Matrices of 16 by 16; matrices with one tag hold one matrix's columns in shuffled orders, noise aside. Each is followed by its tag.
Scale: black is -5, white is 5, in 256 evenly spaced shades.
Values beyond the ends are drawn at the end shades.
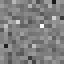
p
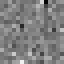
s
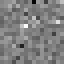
p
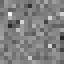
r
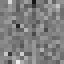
s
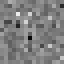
r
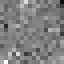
s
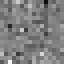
s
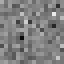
r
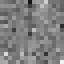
s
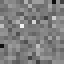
p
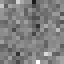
s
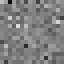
p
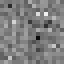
r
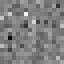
r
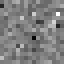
r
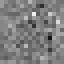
r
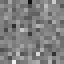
s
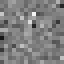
r
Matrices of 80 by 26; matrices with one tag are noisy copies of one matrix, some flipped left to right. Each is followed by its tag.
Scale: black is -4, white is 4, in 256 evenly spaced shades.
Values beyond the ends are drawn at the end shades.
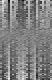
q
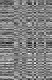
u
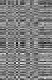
u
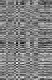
u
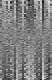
q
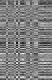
u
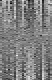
q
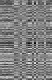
u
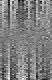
q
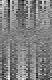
q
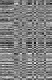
u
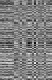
u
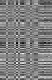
u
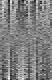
q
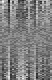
q
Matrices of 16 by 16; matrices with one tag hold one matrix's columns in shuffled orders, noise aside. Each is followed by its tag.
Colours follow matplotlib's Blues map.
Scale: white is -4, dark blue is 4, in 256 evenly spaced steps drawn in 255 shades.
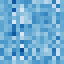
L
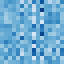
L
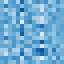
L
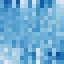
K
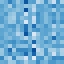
L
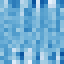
K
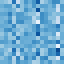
L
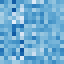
L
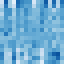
K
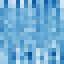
K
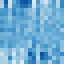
K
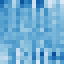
K
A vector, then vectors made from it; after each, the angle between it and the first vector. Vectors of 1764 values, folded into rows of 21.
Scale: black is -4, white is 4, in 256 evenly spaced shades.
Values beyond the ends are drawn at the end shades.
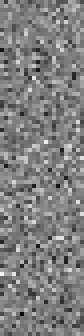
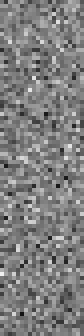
nearly parallel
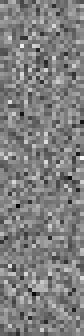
partly aligned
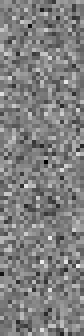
partly opposed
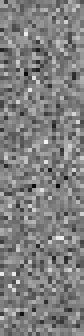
nearly parallel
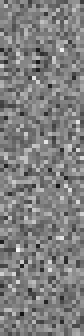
nearly parallel
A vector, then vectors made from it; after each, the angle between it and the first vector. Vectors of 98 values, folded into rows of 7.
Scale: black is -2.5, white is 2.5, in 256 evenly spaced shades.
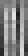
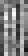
nearly parallel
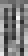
nearly opposite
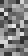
orthogonal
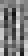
nearly opposite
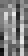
nearly parallel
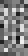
partly aligned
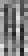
nearly opposite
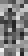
partly opposed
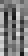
nearly opposite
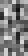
partly aligned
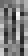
nearly opposite
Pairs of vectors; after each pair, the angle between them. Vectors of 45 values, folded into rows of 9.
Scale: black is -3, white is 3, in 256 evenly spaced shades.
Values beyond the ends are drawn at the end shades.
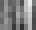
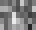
partly opposed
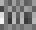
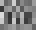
nearly parallel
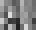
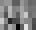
nearly parallel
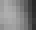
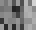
partly opposed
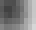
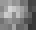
nearly opposite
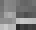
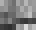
nearly opposite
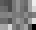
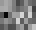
partly opposed
